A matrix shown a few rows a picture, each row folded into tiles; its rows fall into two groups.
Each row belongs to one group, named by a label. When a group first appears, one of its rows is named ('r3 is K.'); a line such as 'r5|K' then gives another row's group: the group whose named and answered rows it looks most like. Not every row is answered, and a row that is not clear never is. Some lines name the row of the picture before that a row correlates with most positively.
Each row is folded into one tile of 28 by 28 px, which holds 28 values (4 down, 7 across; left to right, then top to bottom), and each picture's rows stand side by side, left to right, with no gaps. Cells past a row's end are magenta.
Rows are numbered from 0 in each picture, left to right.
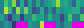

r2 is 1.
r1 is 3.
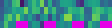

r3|1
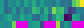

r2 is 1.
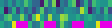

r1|3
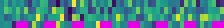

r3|3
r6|3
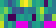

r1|1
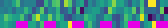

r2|3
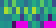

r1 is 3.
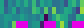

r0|3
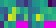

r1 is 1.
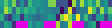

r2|3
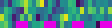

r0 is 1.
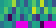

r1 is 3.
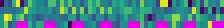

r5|1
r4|1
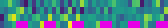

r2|3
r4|1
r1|3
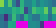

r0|1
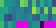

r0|1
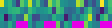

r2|1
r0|1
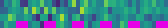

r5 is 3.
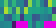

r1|1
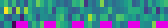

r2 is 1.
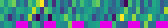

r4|3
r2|3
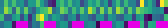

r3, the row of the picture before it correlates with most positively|1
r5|1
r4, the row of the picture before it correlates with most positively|1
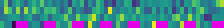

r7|1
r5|3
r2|3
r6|3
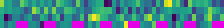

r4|3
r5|3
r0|1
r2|1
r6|1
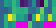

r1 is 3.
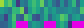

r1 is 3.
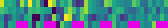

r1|1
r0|1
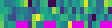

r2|3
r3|1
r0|1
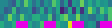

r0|3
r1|3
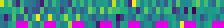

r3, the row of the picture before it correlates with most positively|3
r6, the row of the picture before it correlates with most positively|2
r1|3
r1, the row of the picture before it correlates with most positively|0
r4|1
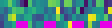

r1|1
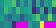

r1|3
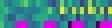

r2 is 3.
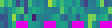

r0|1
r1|1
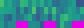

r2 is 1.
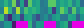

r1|1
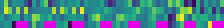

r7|3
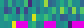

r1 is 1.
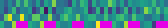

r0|3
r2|3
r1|3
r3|3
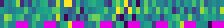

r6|3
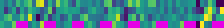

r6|3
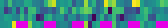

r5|1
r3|1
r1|1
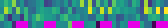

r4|1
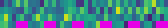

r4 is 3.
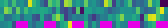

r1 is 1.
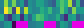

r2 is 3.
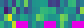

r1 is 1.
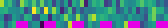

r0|1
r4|3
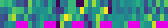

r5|3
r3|1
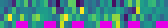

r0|3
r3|3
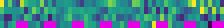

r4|1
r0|1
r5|3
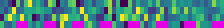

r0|3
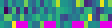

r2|1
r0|3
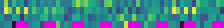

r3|1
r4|3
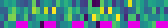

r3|3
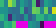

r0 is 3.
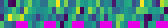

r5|1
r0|3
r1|1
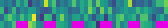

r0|3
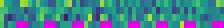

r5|3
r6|3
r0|1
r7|1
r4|3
